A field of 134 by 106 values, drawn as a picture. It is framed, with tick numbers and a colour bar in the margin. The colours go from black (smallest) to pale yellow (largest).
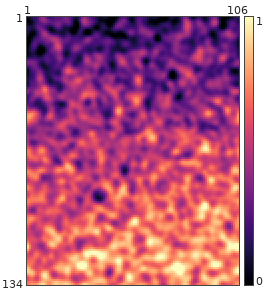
Slope: up to the bottom. Lone odd cells: none. Ninth with the highest average: bottom right. Stripes: none. Grain: blotchy.
